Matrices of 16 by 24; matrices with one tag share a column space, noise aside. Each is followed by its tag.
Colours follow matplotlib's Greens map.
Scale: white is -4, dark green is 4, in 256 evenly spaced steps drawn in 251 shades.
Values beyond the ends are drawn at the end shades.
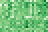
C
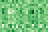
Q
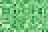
Q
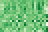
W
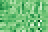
W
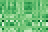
W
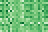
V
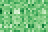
Q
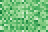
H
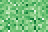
H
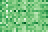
V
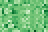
Q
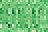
Q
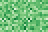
H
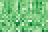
W
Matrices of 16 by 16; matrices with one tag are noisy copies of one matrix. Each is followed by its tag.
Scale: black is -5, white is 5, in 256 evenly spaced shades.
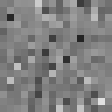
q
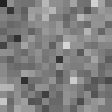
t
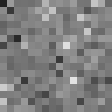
t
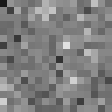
t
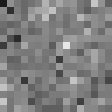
t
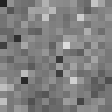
t
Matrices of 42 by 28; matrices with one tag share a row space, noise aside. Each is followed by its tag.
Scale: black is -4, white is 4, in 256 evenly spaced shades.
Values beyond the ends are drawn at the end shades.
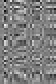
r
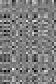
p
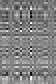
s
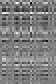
s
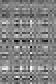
s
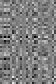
p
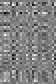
p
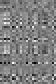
p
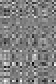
p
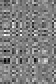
p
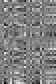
r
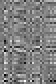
r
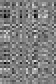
p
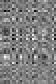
p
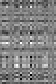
s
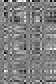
r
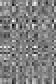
p
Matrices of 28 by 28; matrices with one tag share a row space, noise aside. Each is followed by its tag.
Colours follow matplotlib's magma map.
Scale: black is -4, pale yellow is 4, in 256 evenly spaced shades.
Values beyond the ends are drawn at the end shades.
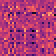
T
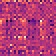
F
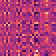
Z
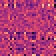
T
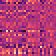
F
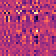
Z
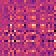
T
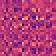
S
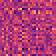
S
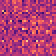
S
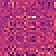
T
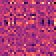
T
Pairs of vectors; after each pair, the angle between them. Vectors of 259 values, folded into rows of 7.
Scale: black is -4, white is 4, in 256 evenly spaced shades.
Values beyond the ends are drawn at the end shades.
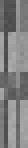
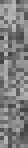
partly opposed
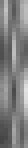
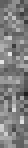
partly opposed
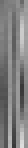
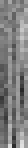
nearly parallel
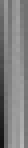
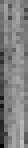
nearly parallel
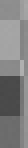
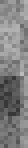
nearly parallel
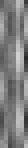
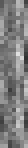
nearly parallel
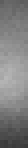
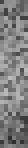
partly aligned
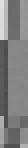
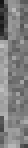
nearly opposite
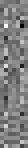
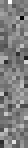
orthogonal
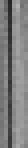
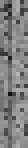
partly aligned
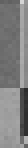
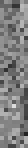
partly aligned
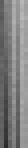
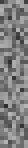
orthogonal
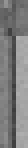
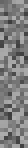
orthogonal
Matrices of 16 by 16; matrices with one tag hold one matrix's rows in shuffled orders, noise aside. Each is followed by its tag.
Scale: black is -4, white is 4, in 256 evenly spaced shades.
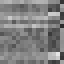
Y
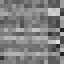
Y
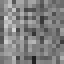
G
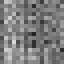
G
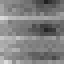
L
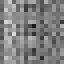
G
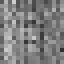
G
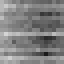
L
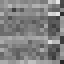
Y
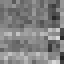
Y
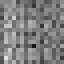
G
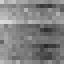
L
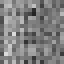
G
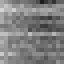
L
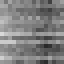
L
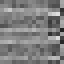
Y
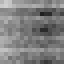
L
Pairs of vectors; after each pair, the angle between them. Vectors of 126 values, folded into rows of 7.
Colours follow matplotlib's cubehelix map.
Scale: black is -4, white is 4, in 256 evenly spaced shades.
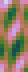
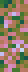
partly opposed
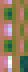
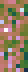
partly aligned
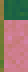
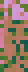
partly opposed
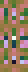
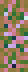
partly opposed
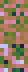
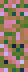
nearly parallel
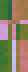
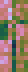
nearly opposite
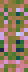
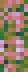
nearly opposite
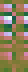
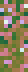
partly aligned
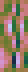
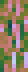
nearly opposite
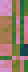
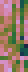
nearly parallel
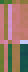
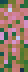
partly aligned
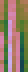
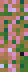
partly aligned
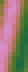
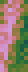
nearly parallel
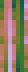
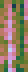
nearly parallel
